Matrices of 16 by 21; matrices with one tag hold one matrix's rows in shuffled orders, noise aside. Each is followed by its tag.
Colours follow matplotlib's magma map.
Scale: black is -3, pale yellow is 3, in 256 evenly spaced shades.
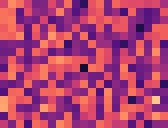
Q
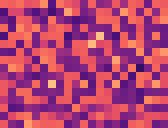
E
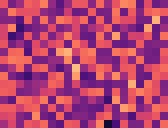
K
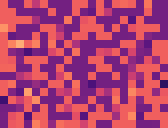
K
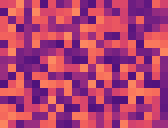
Q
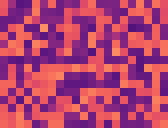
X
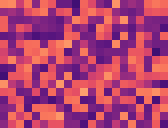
E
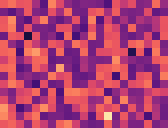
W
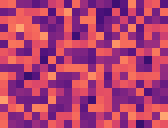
K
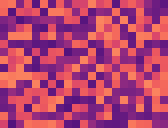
E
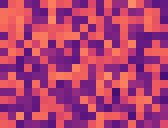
Q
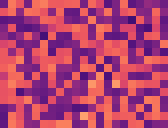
Q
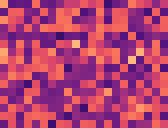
X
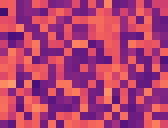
W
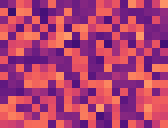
E
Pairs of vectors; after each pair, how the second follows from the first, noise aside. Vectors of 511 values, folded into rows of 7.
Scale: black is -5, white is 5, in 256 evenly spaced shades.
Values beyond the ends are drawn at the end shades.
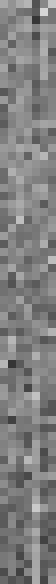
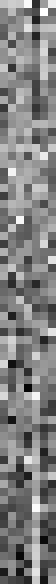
scaled up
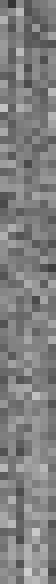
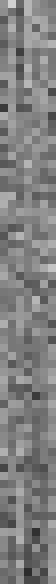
negated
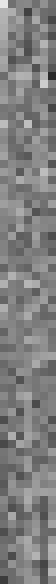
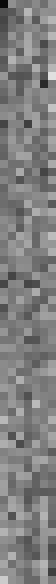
negated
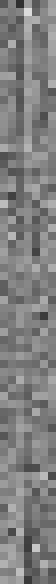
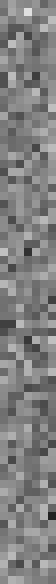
shuffled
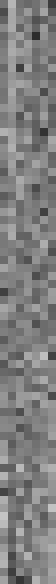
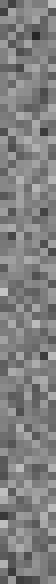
sign-scrambled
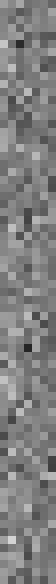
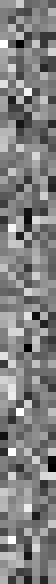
scaled up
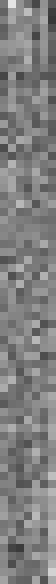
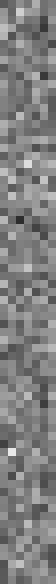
shuffled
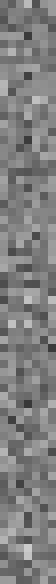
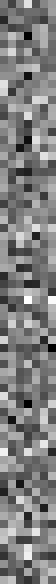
scaled up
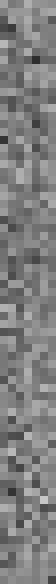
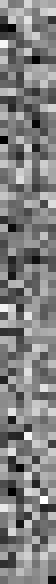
scaled up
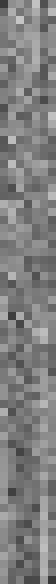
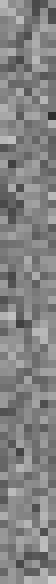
sign-scrambled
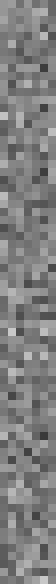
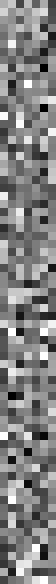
scaled up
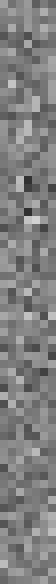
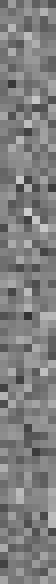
sign-scrambled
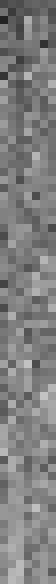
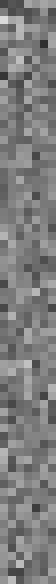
sign-scrambled
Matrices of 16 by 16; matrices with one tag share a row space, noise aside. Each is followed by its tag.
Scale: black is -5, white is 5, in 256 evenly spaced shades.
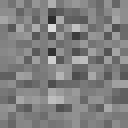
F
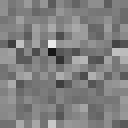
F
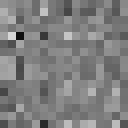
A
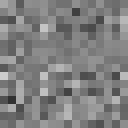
A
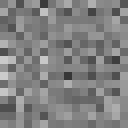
A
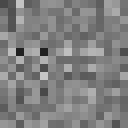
A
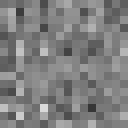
A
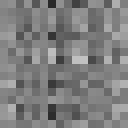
F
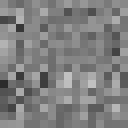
A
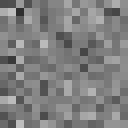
A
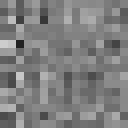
A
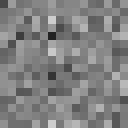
F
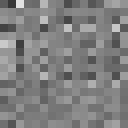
A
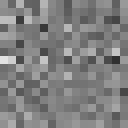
A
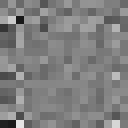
A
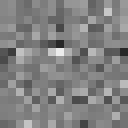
F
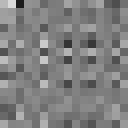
A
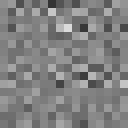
F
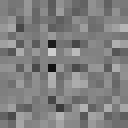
F
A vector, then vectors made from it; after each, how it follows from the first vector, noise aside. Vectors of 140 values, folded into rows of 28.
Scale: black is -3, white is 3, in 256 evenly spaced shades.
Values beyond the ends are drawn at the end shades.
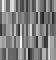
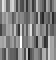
copied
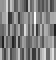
reversed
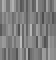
shrunk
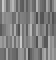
shrunk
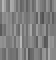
shrunk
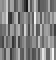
reversed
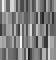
copied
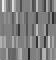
partly zeroed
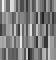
copied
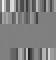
partly zeroed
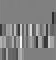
partly zeroed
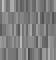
shrunk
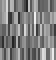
reversed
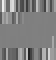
partly zeroed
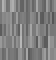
shrunk
